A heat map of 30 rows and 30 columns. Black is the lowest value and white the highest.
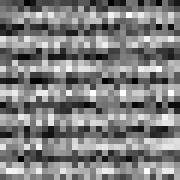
Overall the values sit about 50% of the way up the scale. There is no overall slope. There is no seam. Horizontal stripes repeat 7 times down the table.
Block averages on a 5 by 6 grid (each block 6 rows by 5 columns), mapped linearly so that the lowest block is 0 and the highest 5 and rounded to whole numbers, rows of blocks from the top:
021122 / 455344 / 321332 / 223344 / 434435
